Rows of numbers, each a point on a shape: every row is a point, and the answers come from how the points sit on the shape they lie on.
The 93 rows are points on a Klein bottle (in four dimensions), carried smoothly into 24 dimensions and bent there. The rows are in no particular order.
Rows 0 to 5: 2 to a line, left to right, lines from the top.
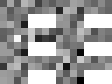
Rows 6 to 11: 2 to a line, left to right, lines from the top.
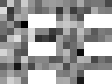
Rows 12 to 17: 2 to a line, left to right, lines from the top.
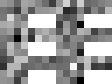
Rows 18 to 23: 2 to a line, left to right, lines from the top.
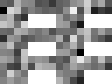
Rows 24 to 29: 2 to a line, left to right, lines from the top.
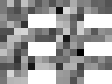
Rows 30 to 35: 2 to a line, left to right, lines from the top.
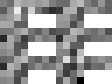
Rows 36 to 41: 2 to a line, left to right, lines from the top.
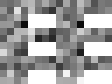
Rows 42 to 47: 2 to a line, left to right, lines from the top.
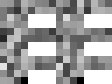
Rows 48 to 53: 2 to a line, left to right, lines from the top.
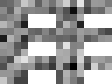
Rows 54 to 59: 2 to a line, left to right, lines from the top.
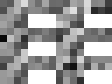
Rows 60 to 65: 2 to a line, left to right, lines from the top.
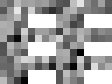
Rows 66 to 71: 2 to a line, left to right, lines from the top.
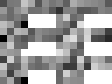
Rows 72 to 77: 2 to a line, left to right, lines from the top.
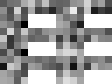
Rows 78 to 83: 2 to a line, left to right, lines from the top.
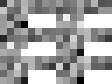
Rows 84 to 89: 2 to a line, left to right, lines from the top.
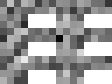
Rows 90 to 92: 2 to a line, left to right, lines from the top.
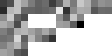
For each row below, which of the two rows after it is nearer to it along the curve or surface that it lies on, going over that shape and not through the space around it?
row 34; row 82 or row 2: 82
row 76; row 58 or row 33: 58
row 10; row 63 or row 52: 63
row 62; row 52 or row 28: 28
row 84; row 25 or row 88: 88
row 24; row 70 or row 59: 70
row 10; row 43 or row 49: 49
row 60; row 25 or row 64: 25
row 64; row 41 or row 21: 21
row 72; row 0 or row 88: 88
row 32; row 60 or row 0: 60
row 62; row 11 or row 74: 74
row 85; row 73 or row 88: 88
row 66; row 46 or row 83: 46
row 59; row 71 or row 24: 71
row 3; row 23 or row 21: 23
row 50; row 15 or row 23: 23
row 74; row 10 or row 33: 10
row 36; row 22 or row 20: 20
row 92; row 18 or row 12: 18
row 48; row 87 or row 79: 87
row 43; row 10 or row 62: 62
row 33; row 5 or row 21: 21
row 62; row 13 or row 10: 13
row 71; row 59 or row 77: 59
